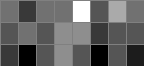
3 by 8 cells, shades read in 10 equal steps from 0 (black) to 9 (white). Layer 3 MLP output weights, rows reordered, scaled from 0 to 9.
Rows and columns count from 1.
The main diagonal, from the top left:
4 4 3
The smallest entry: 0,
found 2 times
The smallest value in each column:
2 0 3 4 3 0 3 1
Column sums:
9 6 10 14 17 5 12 8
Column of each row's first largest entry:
5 4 4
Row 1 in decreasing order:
9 6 4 4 4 4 3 2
